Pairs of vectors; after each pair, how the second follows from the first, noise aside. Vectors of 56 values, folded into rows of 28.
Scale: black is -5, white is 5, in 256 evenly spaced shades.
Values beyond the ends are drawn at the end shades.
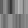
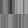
copied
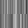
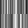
scaled up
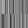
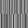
shuffled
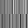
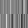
shuffled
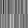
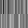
copied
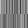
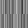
shuffled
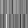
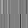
partly zeroed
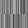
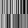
scaled up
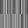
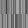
shuffled
